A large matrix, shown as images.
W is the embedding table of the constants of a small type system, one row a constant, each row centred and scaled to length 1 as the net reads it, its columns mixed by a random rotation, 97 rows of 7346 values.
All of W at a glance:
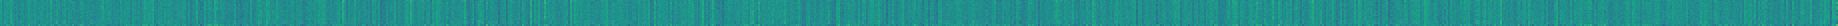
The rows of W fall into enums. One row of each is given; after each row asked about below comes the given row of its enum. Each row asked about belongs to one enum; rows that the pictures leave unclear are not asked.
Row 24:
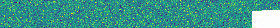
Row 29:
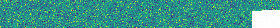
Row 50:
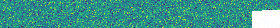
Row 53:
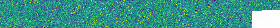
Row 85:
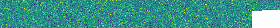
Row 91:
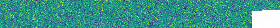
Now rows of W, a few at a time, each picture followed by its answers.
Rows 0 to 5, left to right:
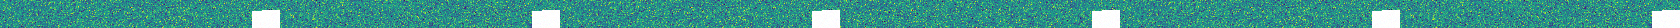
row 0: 50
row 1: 91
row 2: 50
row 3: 29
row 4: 50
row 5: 91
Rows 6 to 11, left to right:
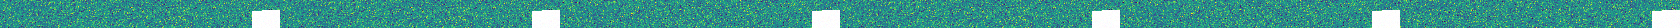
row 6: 50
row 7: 50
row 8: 24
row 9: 50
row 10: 24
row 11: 29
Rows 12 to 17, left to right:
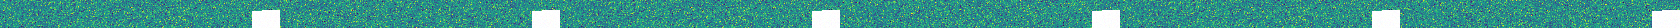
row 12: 50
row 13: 29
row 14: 50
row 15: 24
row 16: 50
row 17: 85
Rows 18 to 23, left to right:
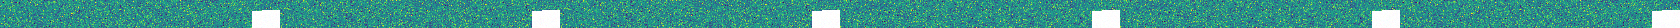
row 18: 24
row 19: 85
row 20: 85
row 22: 29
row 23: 24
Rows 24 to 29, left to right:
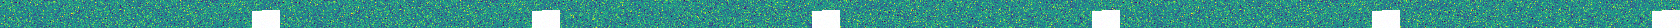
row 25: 24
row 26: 91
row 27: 29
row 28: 24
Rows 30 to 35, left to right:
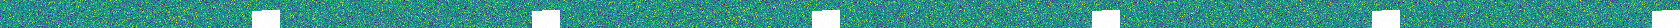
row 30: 50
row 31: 91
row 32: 50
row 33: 24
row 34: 24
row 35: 24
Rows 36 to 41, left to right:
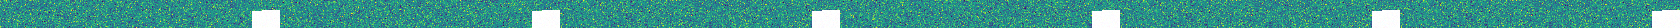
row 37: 24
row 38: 85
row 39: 91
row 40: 85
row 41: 85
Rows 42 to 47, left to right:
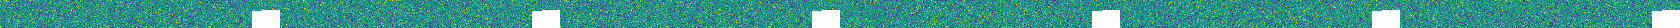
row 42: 29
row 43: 85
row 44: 29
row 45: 53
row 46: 50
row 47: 91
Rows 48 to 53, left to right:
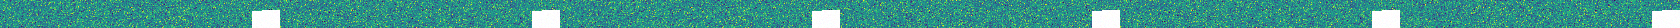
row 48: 50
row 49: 29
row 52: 29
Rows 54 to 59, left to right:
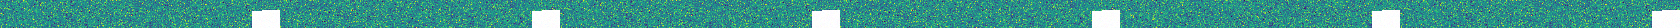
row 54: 85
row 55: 29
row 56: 85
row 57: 29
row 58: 91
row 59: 85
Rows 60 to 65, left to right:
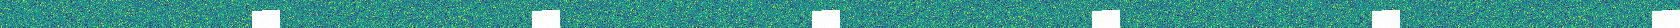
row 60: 85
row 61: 50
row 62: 29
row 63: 50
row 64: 29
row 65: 50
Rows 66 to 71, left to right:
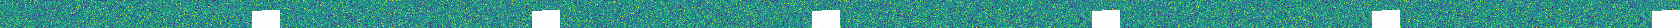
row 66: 53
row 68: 24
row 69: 29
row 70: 50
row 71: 29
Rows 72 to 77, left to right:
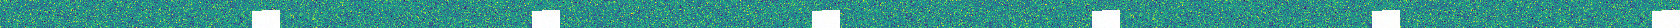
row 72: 29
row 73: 91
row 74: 24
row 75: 85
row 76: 91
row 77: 29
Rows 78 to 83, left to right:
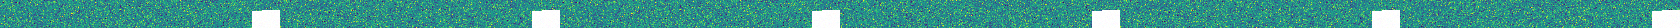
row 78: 24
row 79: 29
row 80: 24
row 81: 85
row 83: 50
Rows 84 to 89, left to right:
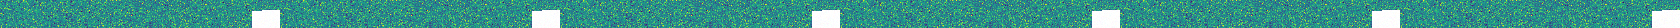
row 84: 85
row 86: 85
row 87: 85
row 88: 85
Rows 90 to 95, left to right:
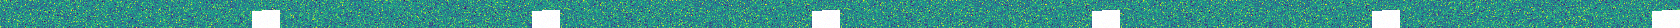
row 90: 29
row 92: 85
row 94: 85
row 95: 50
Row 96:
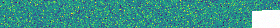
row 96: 24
